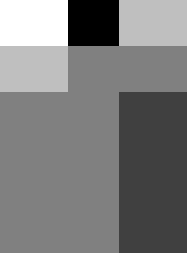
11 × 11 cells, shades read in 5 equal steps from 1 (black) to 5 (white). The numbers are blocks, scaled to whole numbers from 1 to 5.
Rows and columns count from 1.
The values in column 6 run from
1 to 3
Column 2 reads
5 5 4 4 3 3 3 3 3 3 3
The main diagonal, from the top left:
5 5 4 4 3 3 3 2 2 2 2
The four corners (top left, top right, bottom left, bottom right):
5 4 3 2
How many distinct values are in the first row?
3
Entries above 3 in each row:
8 8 4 4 0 0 0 0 0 0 0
